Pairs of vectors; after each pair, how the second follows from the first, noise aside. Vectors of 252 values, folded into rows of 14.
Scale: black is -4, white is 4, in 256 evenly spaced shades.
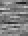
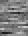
reversed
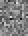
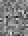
reversed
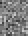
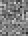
reversed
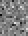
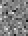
reversed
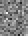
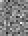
reversed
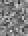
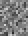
wrapped around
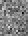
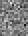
wrapped around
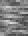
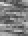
wrapped around
